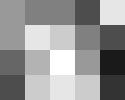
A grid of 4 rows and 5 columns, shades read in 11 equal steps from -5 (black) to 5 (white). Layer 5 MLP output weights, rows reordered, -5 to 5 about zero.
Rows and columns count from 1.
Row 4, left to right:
-2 3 4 3 -3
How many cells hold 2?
1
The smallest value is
-4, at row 3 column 5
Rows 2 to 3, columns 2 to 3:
4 3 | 2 5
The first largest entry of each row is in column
5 2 3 3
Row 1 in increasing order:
-2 0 0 1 4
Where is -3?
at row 4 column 5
